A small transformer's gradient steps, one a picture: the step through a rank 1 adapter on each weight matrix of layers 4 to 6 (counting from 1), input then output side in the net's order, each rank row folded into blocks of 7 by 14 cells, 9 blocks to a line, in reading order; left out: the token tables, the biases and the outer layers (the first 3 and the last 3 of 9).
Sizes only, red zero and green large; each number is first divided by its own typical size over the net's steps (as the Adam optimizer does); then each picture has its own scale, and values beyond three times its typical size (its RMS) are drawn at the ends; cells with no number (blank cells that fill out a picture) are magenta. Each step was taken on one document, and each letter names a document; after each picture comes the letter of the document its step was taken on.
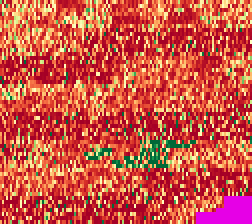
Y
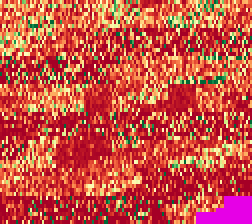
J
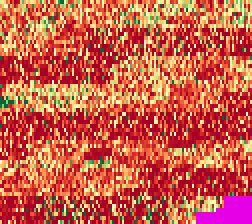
Y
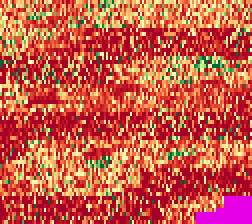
J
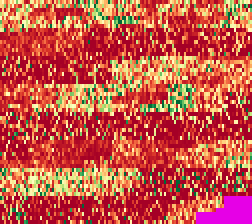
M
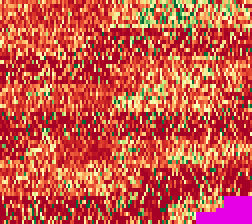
J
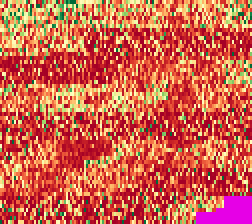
Y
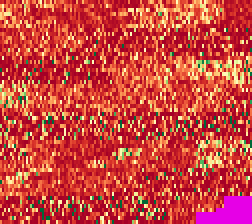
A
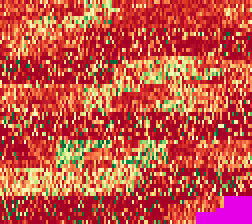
M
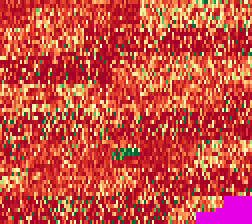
A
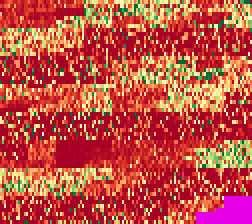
M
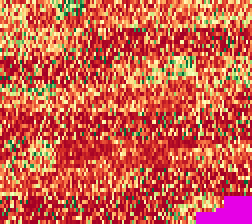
Y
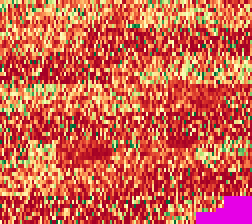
Y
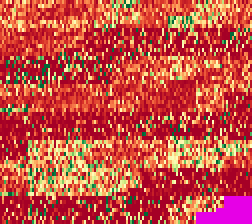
J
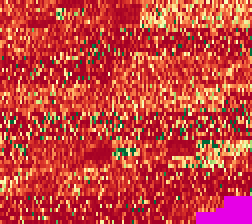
A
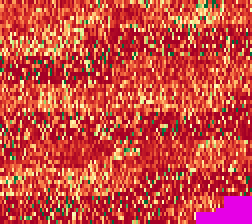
A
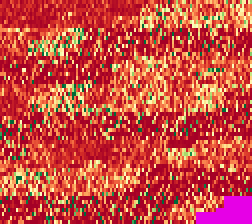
A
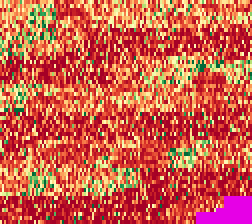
Y
